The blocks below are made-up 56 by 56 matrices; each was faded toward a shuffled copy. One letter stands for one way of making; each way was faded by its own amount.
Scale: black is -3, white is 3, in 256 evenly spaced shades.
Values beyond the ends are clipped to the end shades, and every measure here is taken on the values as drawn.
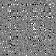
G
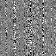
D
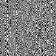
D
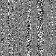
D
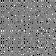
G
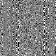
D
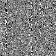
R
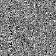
R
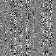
D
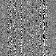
D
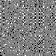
G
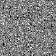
R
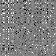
G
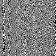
D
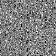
R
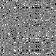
G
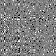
G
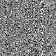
R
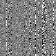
D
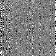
D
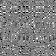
G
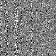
R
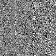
R
